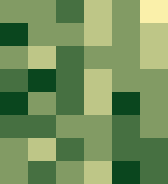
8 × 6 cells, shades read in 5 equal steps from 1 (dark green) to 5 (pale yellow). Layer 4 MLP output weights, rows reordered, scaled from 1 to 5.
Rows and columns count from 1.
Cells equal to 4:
9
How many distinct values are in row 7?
3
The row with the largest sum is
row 1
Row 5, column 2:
3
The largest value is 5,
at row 1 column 6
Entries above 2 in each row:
5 5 5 3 3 3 3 3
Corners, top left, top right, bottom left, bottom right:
3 5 3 2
